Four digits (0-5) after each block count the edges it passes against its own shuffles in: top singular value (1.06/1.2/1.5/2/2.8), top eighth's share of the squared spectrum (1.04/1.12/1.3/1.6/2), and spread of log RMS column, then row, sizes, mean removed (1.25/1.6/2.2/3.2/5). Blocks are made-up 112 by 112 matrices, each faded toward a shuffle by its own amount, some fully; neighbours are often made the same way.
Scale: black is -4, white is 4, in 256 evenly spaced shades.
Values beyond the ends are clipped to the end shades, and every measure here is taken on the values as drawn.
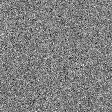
0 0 0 0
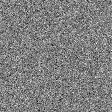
0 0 0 0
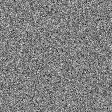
0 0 0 0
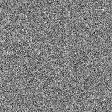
2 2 0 0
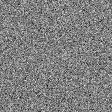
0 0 0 0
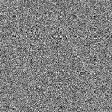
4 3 1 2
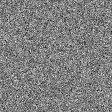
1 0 0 0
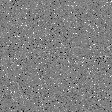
1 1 0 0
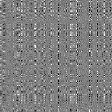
5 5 4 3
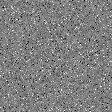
1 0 0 0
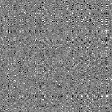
5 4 3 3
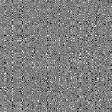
5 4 3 3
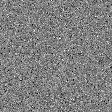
0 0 0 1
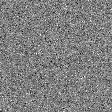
0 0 0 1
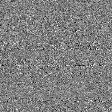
1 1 0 3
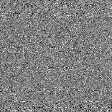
1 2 0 3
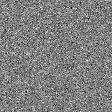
0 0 0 1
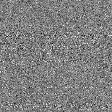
1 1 0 3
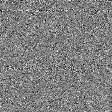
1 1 0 3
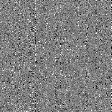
3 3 3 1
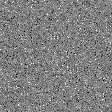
1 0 0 0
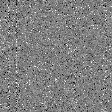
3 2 2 0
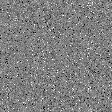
2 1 1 0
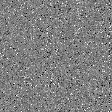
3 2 1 0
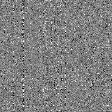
3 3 3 0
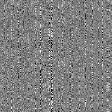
4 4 4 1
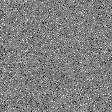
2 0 0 0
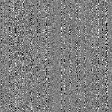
4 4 4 1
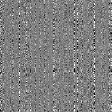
4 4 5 1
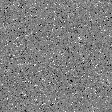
0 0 0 0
